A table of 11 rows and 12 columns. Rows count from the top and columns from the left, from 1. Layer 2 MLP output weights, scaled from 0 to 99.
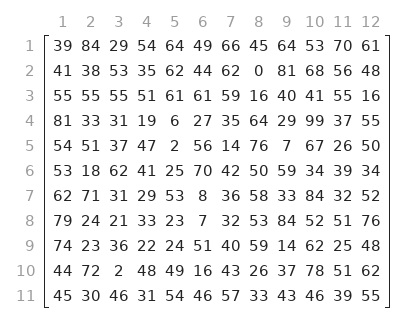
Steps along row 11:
down up down up down up down up up down up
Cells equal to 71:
1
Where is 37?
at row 4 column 11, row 5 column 3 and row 10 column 9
